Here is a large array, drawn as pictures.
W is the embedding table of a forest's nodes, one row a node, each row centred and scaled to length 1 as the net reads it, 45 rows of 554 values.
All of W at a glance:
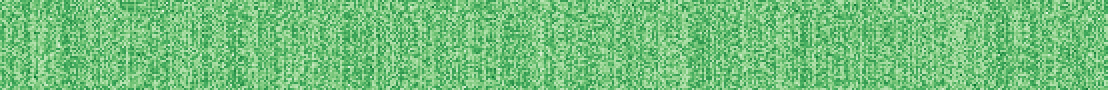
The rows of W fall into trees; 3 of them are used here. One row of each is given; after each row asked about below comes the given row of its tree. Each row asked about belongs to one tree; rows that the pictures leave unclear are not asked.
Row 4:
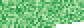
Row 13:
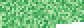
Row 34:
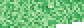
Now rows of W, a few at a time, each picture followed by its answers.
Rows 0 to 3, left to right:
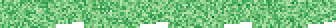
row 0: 34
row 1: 4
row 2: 34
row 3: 4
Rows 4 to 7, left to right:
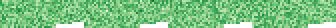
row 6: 34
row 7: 13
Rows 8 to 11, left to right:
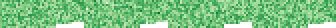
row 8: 13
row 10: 4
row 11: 13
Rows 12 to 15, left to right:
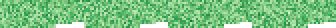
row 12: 34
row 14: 13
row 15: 13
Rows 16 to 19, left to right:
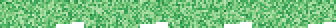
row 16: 34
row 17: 13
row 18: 13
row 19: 34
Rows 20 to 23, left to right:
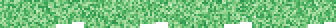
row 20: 34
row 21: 13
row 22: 13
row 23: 34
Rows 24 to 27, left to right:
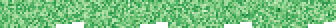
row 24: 4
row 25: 34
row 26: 4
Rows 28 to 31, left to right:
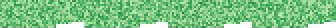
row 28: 13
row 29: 13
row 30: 34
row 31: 4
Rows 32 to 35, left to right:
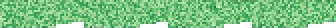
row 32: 13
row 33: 4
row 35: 34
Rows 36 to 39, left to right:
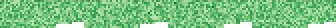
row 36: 34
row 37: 13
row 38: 34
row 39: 34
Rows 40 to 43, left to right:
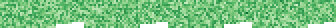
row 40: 13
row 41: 13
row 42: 13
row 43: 34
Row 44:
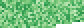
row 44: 4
